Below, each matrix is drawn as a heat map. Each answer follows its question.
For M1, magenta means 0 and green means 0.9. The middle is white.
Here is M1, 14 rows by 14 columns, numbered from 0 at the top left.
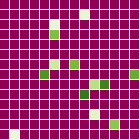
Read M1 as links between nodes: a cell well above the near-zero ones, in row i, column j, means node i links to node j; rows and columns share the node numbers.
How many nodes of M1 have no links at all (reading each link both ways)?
1
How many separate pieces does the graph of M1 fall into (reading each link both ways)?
2
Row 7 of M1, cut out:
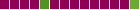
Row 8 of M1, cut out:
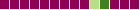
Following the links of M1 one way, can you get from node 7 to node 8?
yes
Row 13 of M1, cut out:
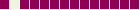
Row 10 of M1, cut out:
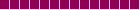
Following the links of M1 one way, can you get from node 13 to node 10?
yes
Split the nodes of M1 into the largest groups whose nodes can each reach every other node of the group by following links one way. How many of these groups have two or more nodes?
1
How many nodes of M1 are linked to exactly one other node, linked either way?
5
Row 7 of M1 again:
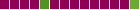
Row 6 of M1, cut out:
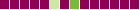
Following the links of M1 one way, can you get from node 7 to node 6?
no
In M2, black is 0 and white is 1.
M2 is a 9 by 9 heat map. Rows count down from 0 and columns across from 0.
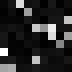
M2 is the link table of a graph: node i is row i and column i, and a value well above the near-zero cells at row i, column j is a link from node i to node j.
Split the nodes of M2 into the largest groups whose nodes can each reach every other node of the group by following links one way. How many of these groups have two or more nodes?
1
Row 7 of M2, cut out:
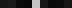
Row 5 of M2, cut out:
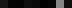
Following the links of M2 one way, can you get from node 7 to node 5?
yes
